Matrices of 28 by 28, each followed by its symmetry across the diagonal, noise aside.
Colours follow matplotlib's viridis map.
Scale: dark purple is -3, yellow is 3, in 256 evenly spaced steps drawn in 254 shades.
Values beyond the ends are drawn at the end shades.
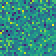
symmetric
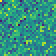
symmetric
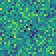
symmetric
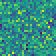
neither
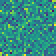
symmetric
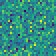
neither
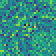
symmetric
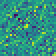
symmetric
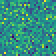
neither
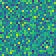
symmetric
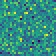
neither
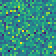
neither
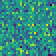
neither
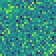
symmetric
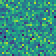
neither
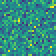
neither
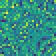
symmetric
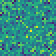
symmetric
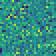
neither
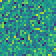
symmetric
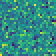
neither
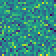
neither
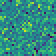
symmetric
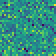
neither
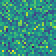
neither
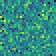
neither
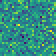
neither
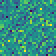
symmetric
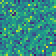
symmetric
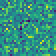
symmetric
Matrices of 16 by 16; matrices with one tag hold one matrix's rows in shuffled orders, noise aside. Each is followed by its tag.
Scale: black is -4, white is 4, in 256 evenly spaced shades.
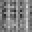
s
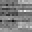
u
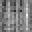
s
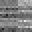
u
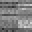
u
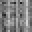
s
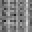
s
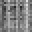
s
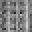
s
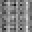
s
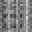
s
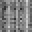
s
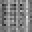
s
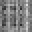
s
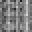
s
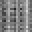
s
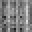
s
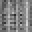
s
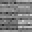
u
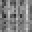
s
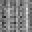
s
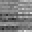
u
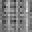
s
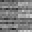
u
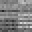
u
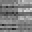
u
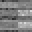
u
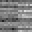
u
